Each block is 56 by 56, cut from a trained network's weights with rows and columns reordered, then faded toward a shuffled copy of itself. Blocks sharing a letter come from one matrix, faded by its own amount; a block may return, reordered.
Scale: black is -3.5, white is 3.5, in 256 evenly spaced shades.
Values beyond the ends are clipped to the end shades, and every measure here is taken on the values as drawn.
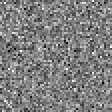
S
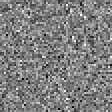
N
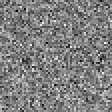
S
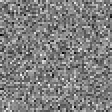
S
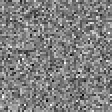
N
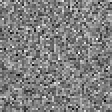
N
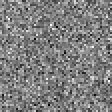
N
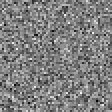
S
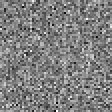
S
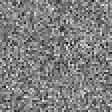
S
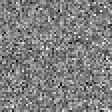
S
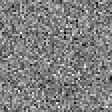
N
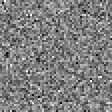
N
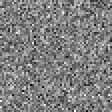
N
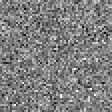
N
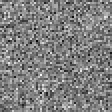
S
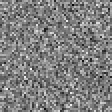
N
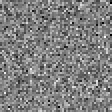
N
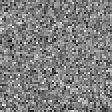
N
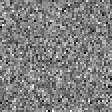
S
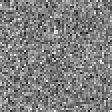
N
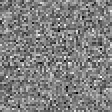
S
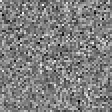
N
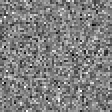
N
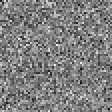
S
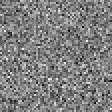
S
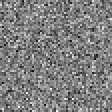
S
